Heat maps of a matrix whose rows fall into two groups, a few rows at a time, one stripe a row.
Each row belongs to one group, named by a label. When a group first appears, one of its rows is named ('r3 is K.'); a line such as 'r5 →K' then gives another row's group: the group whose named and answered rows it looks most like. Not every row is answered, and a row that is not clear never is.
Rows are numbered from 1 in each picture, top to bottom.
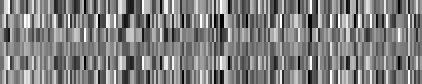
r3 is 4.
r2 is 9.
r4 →9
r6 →9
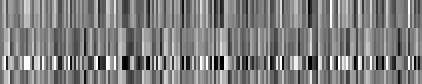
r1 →9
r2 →9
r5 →9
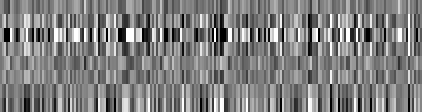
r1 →4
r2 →9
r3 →4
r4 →9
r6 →9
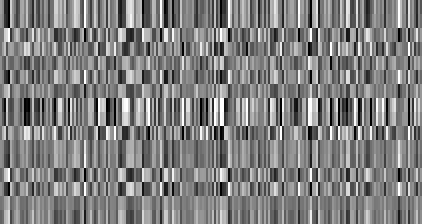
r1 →4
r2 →4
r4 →9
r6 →4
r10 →9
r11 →4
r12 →4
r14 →4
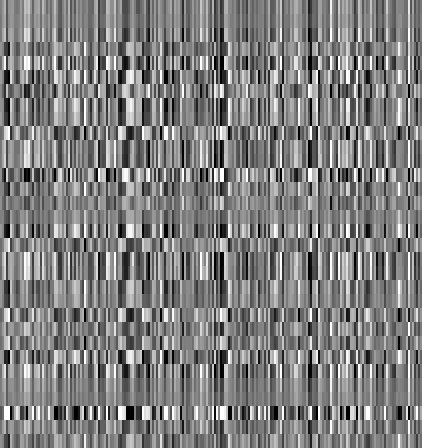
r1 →9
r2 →9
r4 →4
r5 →9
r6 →4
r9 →4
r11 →9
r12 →9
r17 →4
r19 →9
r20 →9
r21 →4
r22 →4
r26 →4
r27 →9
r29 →9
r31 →9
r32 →4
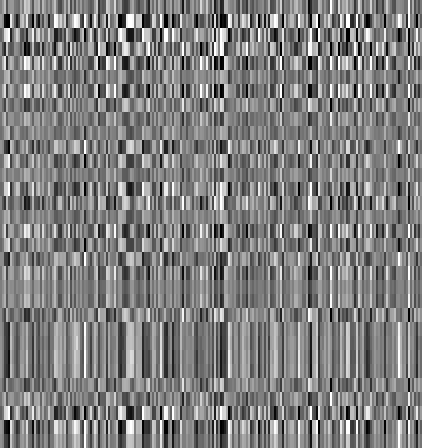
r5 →9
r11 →4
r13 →9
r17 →9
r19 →4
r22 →9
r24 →4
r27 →4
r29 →9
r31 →4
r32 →4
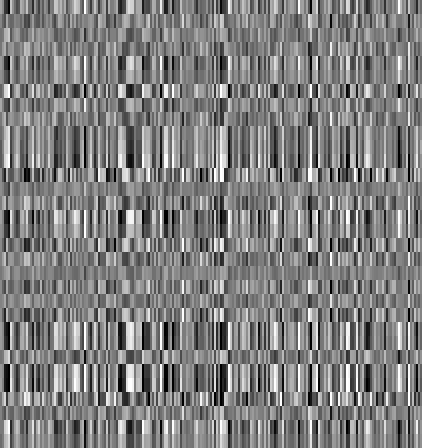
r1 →4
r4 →9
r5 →4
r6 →4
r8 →4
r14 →4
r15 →9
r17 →4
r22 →9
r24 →4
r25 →4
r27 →4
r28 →4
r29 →9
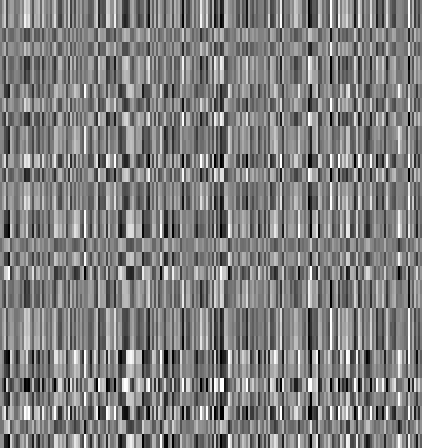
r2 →9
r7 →4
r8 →9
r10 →4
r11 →4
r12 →9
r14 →9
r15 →9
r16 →4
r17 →4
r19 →4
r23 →9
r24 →9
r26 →4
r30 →9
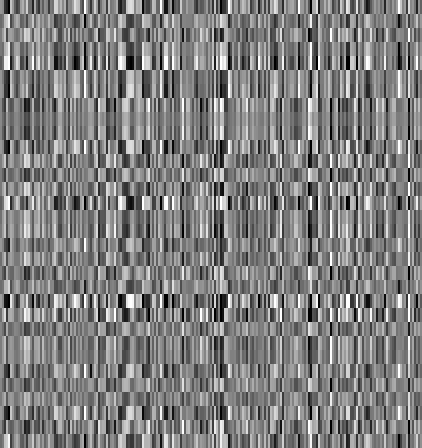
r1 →4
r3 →9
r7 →4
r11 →4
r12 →9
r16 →9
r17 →9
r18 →4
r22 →4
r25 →9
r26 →9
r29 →9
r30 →4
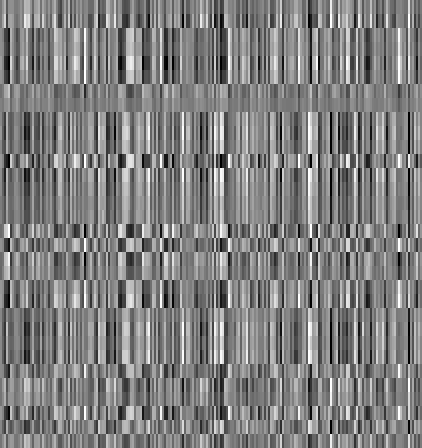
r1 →9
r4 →4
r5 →4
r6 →4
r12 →4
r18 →4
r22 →4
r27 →4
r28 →9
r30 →4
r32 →9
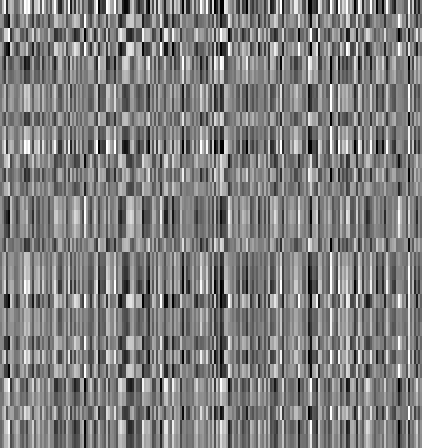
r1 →9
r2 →4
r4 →4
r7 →9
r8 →9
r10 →9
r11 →9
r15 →4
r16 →4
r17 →4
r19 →9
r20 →9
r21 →9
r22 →4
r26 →9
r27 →4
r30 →9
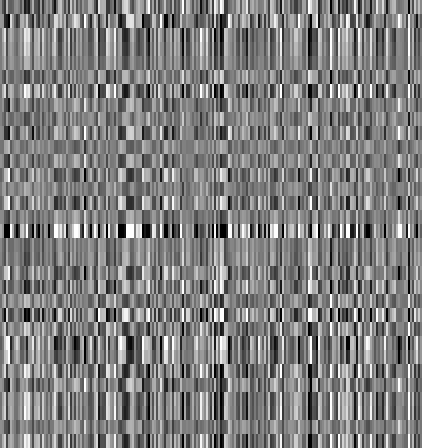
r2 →4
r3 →9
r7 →9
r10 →4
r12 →4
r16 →4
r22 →9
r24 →9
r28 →4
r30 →9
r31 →4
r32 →9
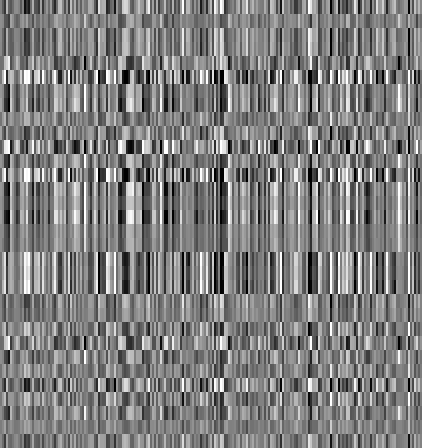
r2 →4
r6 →9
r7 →4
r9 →9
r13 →9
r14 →4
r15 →4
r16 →4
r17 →4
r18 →4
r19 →9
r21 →9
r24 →9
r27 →9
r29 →9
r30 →4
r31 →9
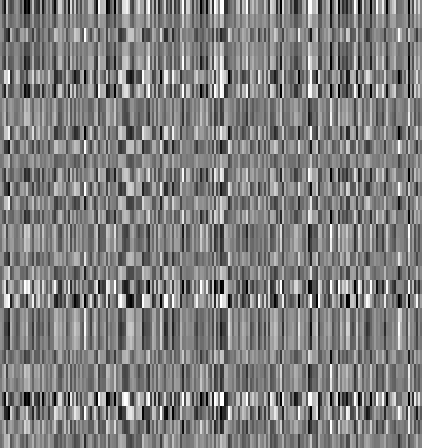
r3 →4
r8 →9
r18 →9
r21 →9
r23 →4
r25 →4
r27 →9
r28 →9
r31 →9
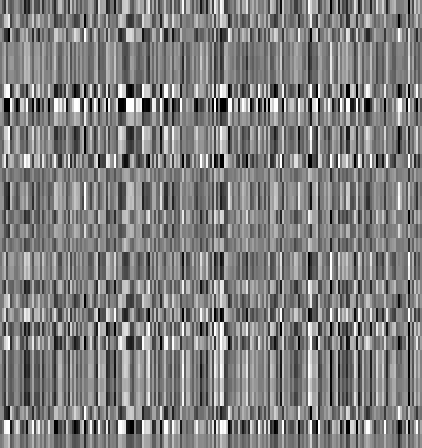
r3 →4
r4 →9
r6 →9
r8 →4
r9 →4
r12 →9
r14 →4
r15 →4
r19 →9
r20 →9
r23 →9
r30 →4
